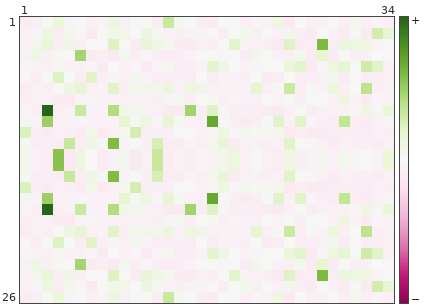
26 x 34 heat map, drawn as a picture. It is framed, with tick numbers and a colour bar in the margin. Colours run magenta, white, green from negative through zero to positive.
Histogram: skewed, a long tail of high values. Average level on the scale: 50%. Odd rows or columns: none. Mirror symmetry: top to bottom.
